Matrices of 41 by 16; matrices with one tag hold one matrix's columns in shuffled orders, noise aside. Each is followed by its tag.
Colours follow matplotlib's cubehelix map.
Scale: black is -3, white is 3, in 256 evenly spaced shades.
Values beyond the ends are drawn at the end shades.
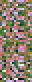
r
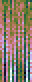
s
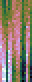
s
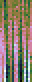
s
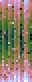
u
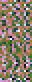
r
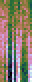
s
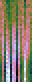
s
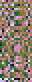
r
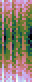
u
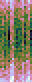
u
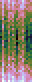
u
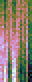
s
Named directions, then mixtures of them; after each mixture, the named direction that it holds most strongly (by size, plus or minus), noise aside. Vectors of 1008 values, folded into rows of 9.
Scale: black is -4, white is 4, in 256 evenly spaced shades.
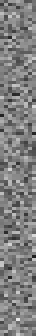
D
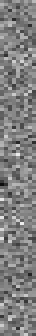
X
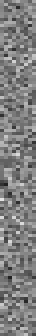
X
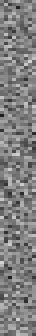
D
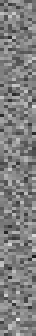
D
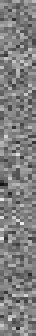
X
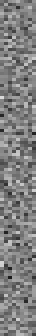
D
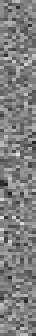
X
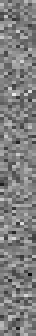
X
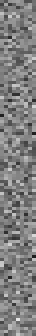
D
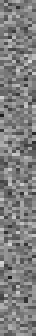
D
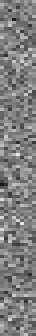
X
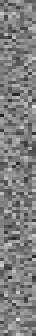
D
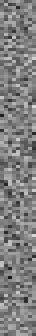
D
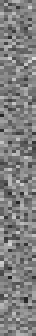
D
